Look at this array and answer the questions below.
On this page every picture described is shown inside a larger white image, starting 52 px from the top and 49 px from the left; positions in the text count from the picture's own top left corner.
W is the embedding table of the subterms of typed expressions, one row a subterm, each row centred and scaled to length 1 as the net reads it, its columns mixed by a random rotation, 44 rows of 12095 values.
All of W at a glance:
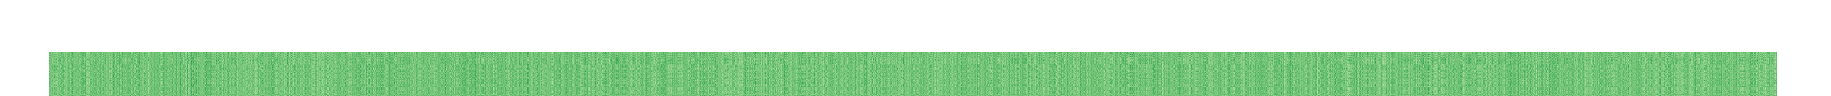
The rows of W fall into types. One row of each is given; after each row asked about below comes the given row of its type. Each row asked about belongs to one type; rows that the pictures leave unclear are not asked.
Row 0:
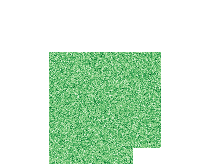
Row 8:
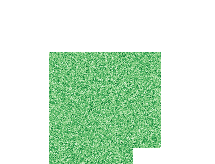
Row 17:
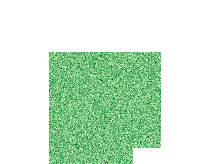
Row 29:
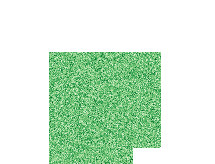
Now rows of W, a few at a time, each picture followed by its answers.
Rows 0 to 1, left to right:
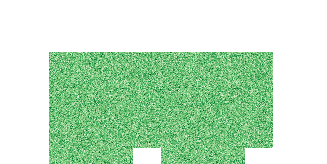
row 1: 0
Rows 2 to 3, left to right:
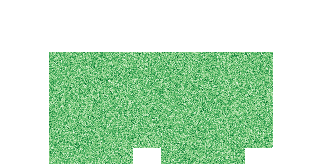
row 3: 8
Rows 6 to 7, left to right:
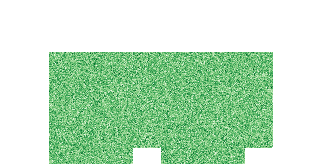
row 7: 8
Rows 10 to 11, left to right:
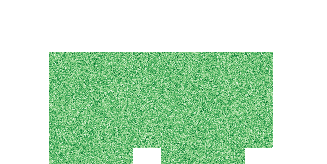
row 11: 8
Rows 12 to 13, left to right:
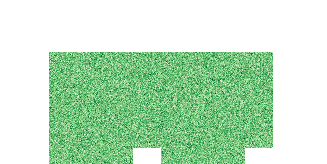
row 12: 0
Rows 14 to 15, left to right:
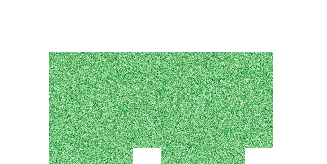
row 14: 29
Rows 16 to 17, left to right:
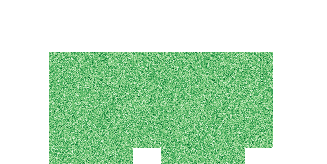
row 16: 17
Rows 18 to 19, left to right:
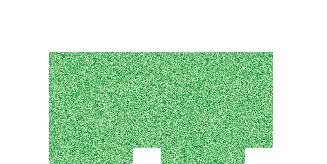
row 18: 29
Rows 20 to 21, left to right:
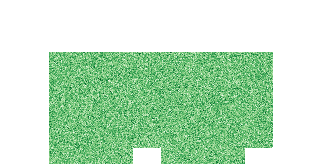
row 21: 0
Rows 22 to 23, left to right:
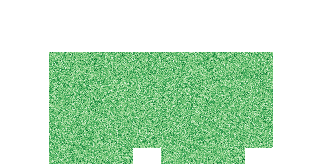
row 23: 29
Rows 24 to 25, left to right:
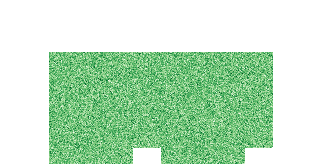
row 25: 29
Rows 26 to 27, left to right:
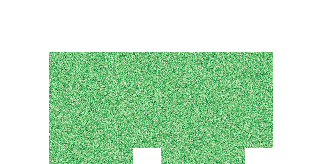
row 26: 8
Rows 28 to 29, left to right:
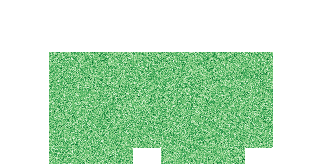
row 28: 17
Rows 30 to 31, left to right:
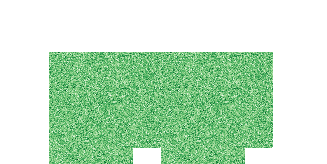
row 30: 0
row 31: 0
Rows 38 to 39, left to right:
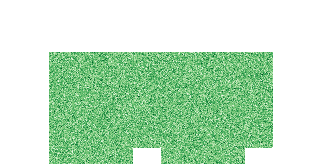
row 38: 17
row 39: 0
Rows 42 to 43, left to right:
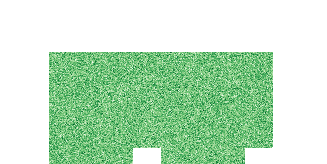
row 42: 8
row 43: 0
